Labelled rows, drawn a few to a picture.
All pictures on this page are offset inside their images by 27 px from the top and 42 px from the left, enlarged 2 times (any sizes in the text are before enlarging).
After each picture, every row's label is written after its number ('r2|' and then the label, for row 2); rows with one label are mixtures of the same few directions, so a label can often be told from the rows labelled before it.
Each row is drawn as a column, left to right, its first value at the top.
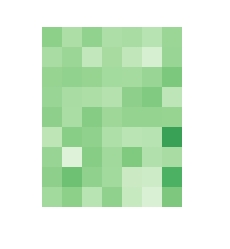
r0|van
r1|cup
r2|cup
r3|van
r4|cup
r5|cup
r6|cup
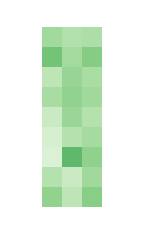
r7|cup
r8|cup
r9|cup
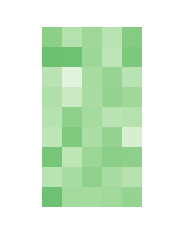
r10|cup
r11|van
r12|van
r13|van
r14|cup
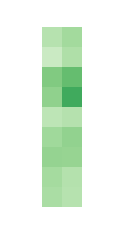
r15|van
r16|van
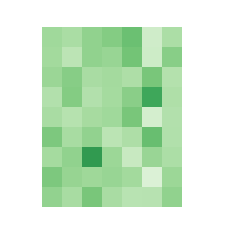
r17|cup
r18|van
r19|cup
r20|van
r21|van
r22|van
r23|cup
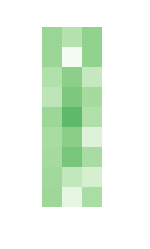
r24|van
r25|cup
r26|cup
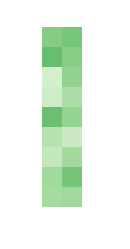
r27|van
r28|van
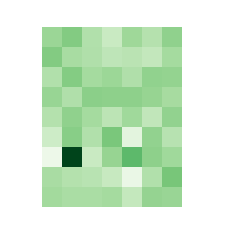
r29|cup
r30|cup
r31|cup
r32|van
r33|cup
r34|van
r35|van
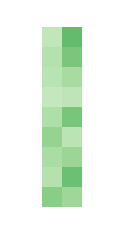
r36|van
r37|van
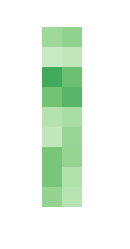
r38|van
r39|van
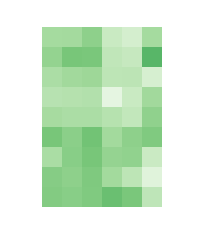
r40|cup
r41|cup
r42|cup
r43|van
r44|van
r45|van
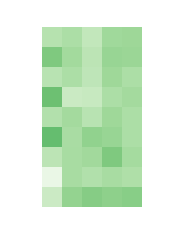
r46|van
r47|van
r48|van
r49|cup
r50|cup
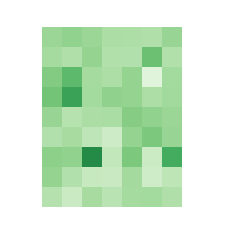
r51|van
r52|van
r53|cup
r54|cup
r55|cup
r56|van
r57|cup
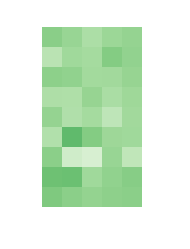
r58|van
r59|cup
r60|cup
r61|cup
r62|cup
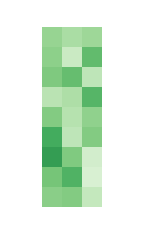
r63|cup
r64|van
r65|van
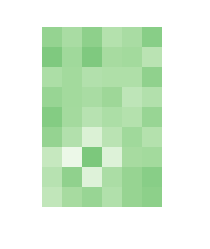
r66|van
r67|cup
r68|cup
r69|cup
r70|van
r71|van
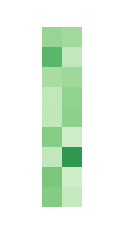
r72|cup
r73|cup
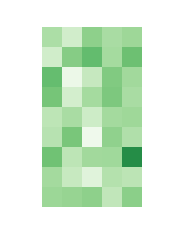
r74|van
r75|van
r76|cup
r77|van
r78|cup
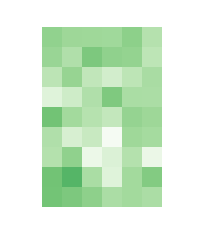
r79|van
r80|van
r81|cup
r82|cup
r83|van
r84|cup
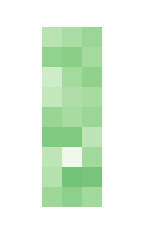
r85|van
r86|cup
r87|van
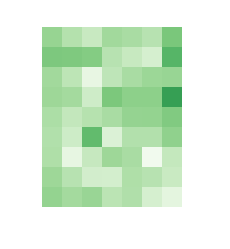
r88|cup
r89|cup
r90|van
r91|cup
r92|cup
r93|cup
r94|van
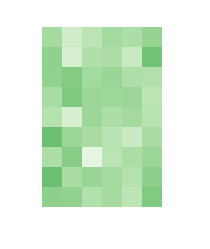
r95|cup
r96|van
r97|cup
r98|cup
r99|cup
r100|cup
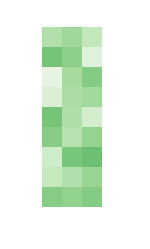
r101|van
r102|cup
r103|van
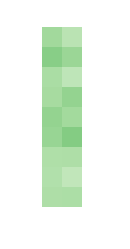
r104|van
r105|van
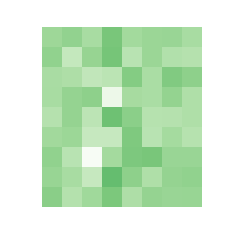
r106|cup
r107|cup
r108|cup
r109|van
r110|cup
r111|cup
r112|van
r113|van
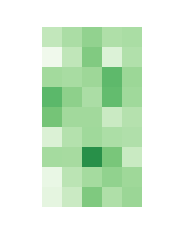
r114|cup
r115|cup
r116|cup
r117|van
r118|cup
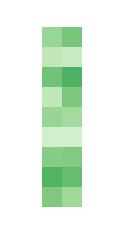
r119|van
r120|van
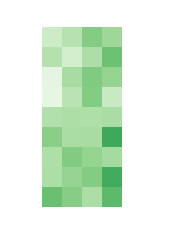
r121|van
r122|van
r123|van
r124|cup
